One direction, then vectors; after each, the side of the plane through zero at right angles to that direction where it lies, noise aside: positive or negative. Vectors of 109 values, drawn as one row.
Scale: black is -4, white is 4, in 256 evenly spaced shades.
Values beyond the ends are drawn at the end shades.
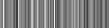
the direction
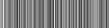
positive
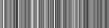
positive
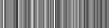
positive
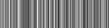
positive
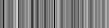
negative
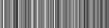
positive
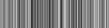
negative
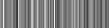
positive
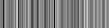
negative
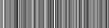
positive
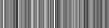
positive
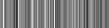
positive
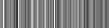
positive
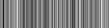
negative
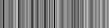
negative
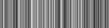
positive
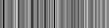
negative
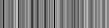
negative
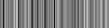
negative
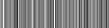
positive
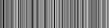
negative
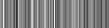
positive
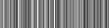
positive
